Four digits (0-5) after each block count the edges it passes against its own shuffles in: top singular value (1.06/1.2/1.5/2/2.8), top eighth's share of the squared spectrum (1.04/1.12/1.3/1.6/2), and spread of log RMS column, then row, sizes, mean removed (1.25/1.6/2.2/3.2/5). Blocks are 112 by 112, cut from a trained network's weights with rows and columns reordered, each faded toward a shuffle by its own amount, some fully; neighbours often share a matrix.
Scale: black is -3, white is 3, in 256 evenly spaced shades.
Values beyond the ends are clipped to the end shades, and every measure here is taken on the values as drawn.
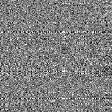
4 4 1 3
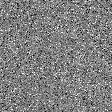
0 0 0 0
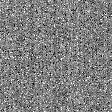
2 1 0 0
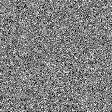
1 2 0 1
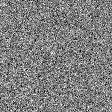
0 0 0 0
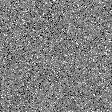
0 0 0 0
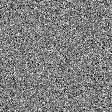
0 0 0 0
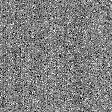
2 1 0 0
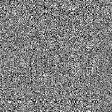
3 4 3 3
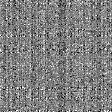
4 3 0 3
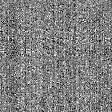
3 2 0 2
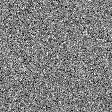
0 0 0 0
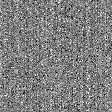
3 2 0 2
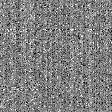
3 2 0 2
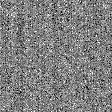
2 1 0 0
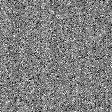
1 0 0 0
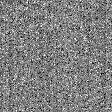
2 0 0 1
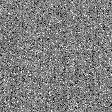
1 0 0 0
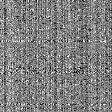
4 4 1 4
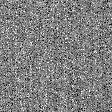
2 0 0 0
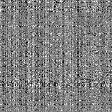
4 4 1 4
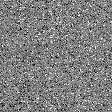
1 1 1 0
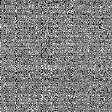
3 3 4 1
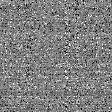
2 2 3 0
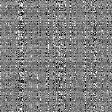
4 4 4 1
